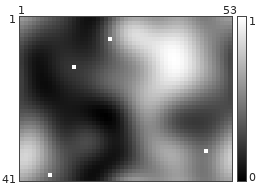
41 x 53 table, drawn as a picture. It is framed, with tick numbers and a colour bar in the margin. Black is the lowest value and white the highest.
Four lone cells stand out, each far higher than its neighbours. The middle left is the calmest part. The ninth with the highest average is the top right.
